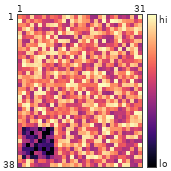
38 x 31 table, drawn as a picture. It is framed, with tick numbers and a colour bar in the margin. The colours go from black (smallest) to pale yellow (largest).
Odd patch: lower, in the bottom left. Odd rows or columns: none. Ninth with the lowest average: bottom left. Average level on the scale: 70%. Mirror symmetry: none.
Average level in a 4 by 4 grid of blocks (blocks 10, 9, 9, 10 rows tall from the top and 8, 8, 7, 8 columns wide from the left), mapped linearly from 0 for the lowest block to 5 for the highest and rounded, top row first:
5545 | 5554 | 5455 | 0454
